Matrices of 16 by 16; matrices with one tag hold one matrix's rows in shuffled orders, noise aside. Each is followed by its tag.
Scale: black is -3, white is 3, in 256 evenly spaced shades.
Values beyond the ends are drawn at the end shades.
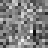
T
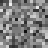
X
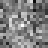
T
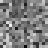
X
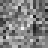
T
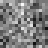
T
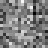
T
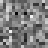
X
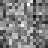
T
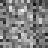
T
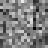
T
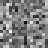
X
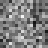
T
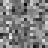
X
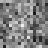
T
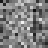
T
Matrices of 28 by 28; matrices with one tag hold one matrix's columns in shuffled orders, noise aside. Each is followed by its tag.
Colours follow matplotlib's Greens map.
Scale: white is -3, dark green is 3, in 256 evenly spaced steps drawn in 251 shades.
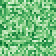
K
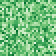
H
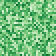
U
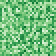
H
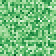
K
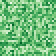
K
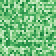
K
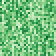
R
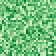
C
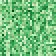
R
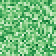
C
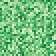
H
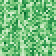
R
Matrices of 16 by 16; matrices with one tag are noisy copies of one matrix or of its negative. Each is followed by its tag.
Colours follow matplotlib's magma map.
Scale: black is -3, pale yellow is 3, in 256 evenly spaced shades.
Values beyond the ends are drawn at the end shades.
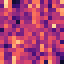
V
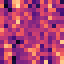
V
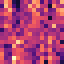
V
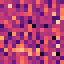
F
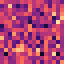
F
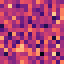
F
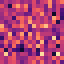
F
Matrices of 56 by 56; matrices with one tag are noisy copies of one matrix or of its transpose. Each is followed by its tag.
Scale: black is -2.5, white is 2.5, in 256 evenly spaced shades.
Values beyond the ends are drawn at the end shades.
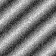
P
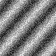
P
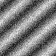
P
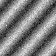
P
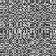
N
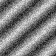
P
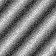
P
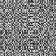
N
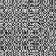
N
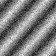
P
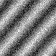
P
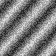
P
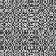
N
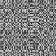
N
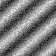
P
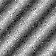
P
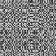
N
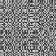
N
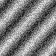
P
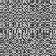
N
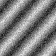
P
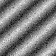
P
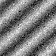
P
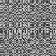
N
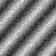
P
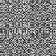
N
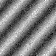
P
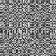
N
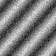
P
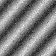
P
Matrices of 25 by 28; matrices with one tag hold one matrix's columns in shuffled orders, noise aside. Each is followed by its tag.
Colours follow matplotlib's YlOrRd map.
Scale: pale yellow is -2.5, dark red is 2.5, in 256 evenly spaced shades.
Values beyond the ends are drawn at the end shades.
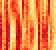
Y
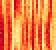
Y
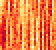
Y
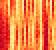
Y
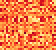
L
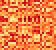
L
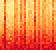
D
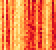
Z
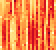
Y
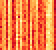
Z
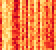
Z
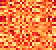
L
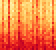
D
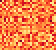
L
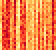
Z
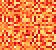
L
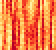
Y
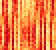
Y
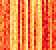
Z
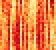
Y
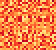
L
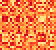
L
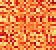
L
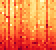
D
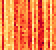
Z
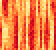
Y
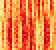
Y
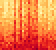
D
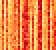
Z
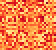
L
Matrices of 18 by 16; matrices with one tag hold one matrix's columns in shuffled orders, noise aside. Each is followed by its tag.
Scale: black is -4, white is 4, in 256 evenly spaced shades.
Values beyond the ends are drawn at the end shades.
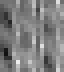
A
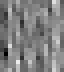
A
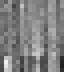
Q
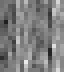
A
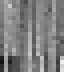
Q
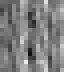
A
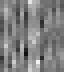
A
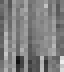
Q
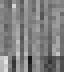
Q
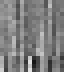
Q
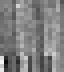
Q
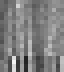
Q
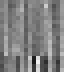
Q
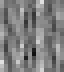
A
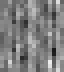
A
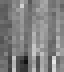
Q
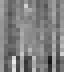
Q
